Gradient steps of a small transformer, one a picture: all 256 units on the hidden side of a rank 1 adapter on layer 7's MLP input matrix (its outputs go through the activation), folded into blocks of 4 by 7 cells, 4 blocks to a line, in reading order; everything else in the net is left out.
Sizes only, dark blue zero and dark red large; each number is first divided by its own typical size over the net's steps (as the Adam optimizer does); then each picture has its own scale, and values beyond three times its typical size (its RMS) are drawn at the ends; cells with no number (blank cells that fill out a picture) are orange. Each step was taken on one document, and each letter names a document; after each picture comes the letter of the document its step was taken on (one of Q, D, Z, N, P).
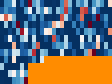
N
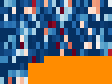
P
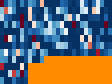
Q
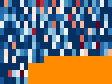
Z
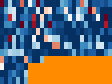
Q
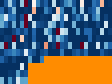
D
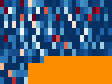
Q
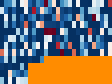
P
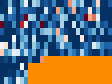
D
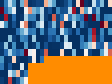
P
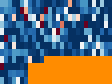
Q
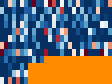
P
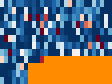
Q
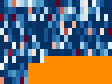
N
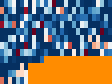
P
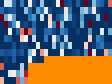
N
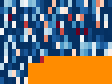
Z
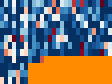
P
